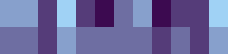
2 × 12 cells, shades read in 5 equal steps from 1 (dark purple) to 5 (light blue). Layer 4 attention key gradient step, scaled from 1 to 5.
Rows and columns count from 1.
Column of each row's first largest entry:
4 4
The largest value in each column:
4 4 2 5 3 3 3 4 2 3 2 5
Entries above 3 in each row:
5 2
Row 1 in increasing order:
1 1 2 2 2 2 3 4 4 4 5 5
